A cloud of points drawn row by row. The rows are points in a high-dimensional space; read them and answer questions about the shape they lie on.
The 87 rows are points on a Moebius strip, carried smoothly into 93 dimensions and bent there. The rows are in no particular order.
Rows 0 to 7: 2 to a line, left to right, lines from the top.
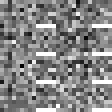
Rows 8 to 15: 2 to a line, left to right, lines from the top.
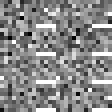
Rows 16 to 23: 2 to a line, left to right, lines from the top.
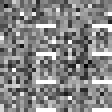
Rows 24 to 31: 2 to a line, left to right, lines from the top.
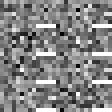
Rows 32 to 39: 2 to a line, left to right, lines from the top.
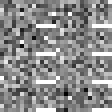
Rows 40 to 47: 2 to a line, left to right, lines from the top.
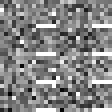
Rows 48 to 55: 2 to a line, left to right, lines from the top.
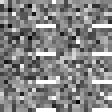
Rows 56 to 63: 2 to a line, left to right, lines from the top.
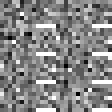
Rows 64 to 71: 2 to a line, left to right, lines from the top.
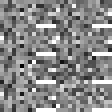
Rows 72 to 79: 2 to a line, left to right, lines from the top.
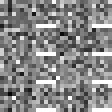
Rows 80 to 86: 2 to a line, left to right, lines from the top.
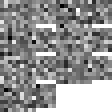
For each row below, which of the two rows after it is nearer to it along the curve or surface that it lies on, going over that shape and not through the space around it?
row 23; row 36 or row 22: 36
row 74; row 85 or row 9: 85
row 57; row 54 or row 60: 54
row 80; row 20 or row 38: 20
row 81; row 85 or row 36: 36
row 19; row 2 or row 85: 2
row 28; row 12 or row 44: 44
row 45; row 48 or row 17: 48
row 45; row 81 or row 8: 81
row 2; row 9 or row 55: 9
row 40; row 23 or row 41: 23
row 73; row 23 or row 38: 23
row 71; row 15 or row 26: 26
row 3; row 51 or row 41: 41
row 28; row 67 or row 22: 67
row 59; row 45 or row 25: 25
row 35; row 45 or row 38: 45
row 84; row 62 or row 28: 28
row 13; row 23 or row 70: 23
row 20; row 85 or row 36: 36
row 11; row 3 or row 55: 55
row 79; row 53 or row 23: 23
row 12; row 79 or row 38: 79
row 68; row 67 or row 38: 67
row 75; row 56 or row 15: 56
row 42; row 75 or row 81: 81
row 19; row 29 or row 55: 29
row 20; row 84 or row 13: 13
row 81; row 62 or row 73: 62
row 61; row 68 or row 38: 68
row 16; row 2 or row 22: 22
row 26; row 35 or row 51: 35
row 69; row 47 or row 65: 47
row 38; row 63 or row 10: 10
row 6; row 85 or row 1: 85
